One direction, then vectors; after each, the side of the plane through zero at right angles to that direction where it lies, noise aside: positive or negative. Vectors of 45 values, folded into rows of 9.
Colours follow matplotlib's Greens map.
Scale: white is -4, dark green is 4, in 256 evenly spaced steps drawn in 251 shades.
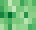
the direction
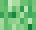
positive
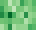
positive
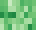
positive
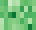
positive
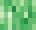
negative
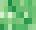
negative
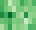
positive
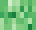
positive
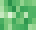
negative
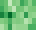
positive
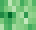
positive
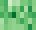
positive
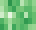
negative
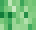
positive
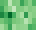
positive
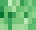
positive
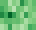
positive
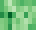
positive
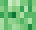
positive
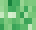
negative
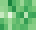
negative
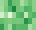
negative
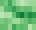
negative
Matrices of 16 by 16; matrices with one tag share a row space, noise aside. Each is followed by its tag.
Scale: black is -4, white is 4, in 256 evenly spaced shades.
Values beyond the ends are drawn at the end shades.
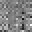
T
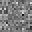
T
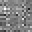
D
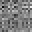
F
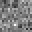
F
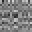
F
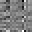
D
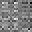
F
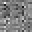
D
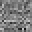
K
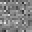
D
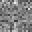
F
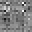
D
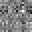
T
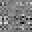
T
